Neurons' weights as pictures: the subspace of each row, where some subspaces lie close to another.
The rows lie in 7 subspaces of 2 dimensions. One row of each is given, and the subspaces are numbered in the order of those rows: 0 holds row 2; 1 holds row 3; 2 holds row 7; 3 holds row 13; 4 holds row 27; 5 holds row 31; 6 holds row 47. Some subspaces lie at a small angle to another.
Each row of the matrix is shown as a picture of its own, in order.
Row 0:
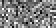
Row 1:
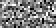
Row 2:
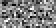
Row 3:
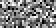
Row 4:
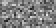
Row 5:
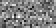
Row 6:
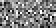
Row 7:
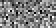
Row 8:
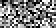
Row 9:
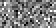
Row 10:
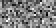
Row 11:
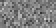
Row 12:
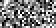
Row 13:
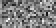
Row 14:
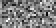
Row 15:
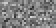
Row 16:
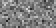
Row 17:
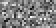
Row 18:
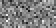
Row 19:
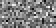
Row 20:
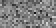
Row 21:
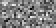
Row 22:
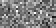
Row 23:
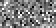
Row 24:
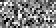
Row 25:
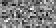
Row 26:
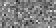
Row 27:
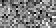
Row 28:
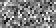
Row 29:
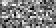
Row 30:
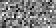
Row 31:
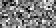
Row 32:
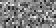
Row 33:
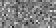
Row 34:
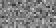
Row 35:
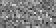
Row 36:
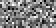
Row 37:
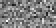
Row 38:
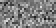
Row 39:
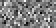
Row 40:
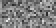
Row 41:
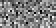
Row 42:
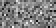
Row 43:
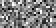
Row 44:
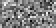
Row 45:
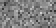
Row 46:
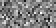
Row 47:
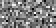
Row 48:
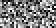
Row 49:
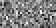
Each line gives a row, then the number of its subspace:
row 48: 2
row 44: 3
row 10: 3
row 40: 3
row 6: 2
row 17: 0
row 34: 6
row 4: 0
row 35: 4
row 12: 2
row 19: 6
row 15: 0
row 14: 3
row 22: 4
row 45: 3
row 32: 1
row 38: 1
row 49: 2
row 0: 5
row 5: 4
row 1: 6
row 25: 0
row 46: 6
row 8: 4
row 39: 6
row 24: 1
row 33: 5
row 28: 6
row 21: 0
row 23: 2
